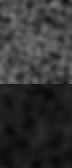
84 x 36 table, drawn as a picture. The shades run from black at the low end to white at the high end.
It is made of 2 by 1 panels. Panel 1,1: low, blotchy. Panel 2,1: very low, blotchy, faint in contrast.
